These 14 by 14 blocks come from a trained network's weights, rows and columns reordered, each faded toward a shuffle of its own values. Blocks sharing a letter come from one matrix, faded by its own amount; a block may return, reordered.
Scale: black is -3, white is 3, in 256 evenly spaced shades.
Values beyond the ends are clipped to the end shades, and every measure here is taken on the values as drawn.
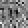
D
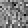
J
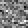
J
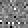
J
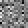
D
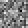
J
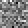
J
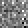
D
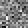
J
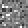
D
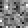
D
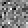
J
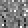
D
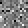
J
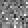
D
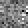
D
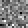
J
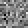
J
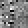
D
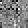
D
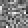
J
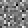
D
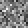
J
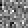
J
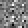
D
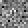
J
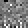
J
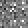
D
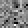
D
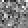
J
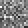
J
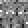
D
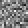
J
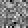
J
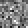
J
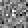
J
